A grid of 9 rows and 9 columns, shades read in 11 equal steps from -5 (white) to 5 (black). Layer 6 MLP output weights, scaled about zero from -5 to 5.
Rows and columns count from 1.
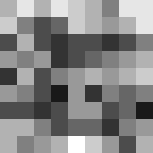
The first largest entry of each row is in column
7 3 4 4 1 4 9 7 8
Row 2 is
-3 0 2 1 -3 -2 -1 -2 -4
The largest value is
4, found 2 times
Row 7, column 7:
2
